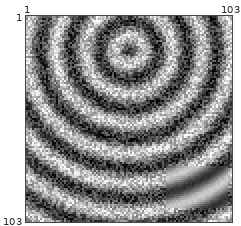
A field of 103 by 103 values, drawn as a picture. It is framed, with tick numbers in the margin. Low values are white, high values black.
The bottom right is the smoothest part. No single row or column stands out from its neighbours. There is no overall slope. An odd patch, calmer than its surroundings, sits in the bottom right. Rings spread out from the top middle.
